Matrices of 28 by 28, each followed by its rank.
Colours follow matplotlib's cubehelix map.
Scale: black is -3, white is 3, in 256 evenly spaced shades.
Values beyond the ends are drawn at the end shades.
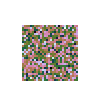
full rank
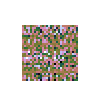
five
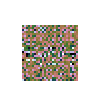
five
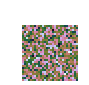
full rank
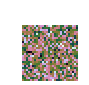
full rank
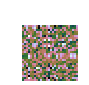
five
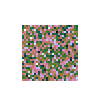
full rank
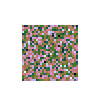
full rank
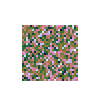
full rank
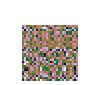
five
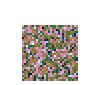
full rank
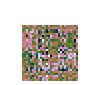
five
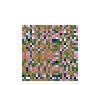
five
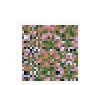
five
